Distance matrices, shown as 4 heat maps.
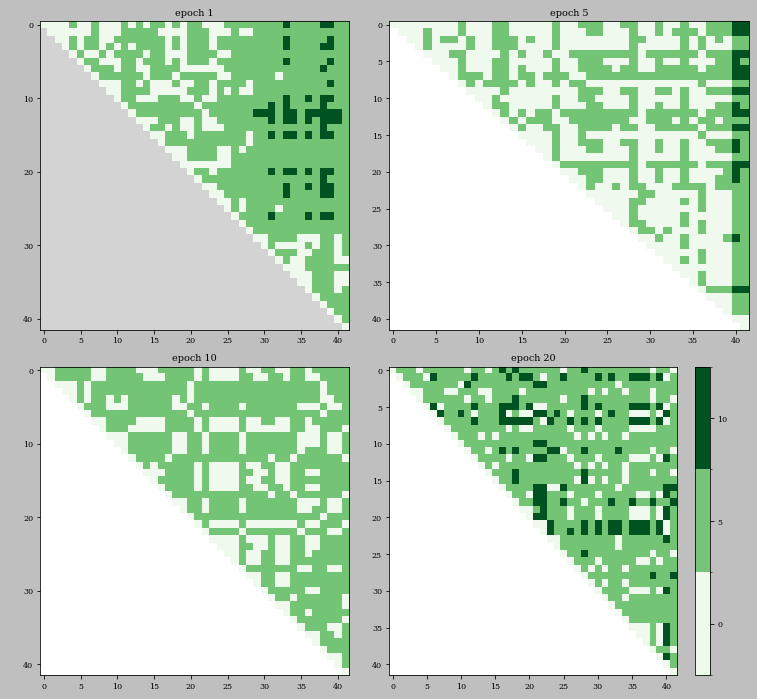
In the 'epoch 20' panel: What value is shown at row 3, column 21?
5
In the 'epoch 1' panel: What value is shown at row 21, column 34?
5
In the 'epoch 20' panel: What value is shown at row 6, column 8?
5
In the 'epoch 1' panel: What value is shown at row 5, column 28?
5
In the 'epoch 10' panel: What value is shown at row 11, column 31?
5
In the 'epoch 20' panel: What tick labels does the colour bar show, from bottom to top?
0, 5, 10
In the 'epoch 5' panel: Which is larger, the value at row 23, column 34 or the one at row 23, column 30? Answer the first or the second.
the second
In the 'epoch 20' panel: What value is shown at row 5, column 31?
5
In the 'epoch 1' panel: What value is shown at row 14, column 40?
5
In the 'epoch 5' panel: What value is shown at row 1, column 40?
10
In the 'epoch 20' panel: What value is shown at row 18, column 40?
5
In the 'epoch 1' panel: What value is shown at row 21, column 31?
5
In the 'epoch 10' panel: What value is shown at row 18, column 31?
5
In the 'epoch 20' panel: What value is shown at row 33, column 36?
5
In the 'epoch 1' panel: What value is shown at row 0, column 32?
5
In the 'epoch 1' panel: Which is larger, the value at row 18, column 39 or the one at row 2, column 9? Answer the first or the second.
the first
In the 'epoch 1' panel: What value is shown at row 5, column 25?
5
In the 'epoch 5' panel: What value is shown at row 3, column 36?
5
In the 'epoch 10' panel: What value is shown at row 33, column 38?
5
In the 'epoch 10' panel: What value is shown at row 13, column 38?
5
